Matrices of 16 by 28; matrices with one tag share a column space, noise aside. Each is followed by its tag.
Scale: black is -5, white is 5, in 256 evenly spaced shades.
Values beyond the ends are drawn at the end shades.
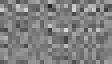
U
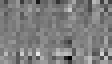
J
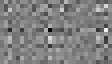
U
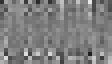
J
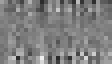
J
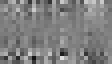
J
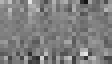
J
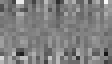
J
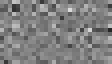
U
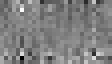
J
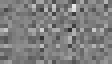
U
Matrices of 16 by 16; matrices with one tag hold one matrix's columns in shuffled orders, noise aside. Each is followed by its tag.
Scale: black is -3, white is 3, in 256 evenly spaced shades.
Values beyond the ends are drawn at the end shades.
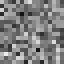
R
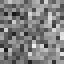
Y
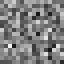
Y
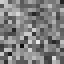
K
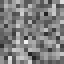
K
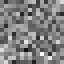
R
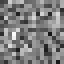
Y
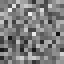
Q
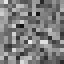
K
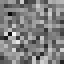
K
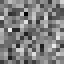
Y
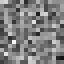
K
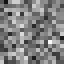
K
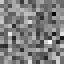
K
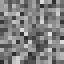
K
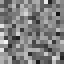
K
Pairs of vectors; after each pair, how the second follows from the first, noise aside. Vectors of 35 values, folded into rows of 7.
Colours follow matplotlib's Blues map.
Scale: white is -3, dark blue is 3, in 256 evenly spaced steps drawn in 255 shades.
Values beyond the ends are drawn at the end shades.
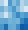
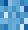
sign-scrambled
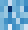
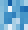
sign-scrambled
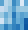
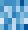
sign-scrambled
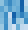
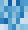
shuffled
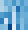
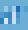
partly zeroed
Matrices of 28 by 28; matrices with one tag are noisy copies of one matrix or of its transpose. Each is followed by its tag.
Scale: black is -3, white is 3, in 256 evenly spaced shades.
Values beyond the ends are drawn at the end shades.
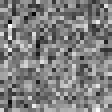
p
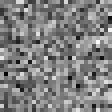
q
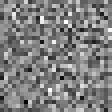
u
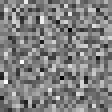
u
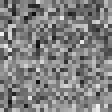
p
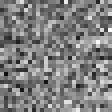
q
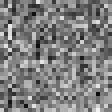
p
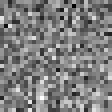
q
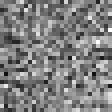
q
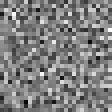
u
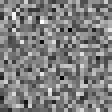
u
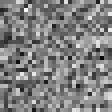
q
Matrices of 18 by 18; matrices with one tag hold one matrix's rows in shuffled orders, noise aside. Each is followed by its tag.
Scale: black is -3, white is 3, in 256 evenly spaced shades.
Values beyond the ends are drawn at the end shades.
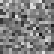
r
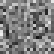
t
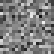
r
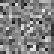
r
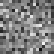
r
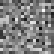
r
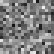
r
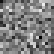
r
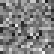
r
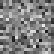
r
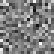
t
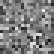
r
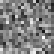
r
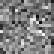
r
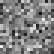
r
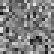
t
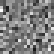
t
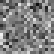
t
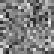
t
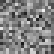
r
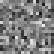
r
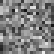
r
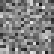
r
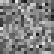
r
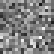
r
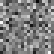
t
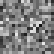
r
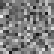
t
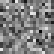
r
